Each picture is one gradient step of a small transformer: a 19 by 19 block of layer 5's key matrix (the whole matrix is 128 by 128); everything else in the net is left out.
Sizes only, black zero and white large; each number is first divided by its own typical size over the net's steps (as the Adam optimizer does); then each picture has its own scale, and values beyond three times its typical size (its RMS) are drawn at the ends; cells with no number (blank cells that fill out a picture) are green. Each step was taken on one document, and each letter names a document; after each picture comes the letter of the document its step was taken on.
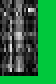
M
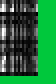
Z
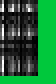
Z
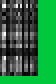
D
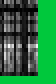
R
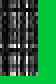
D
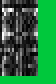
M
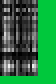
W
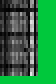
R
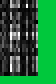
D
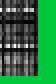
Z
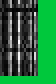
R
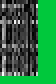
D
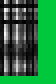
W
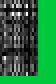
D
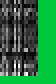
Z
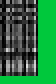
W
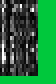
Z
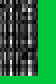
R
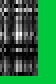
W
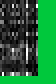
D
